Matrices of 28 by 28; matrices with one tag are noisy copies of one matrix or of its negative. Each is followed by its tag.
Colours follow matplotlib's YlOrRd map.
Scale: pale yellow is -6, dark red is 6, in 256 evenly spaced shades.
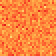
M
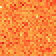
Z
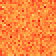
M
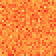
M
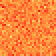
M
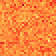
Z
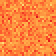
Z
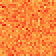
M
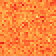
Z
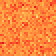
Z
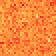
Z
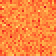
M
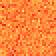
M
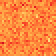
Z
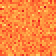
M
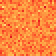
M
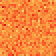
M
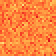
Z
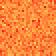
M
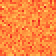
M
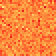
M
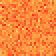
M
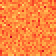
M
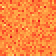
M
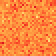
Z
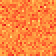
M
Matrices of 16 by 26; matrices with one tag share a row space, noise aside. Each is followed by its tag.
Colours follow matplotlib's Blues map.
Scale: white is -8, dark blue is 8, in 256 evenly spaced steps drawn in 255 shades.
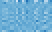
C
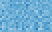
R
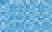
R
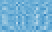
C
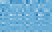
R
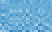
R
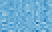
C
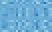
C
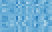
C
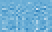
C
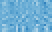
C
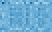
R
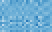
R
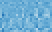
R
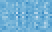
C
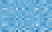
C
